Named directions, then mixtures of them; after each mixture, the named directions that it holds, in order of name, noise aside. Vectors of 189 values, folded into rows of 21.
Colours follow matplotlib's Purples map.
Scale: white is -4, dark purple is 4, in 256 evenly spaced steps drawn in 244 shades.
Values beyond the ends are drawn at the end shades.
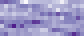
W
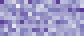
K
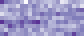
K, W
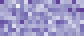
K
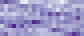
W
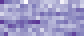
K, W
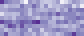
K, W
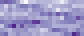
W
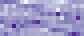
W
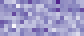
K, W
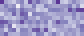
K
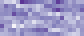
K, W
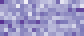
K, W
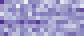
K, W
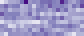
K, W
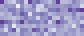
K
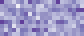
K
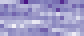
W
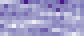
W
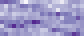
W
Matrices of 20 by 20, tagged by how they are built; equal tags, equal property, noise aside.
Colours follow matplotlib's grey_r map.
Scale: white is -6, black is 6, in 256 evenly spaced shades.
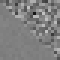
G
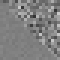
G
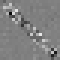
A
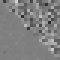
G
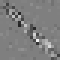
A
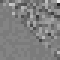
G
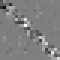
A
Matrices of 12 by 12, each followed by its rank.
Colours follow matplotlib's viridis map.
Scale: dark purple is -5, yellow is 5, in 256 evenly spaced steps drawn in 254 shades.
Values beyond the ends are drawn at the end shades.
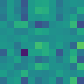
two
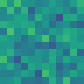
full rank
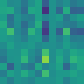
two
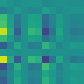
one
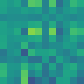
two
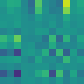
two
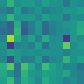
two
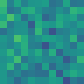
full rank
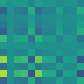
one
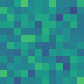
full rank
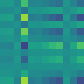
one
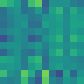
two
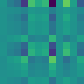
one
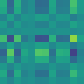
one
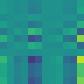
one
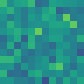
full rank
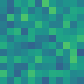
full rank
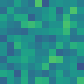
full rank
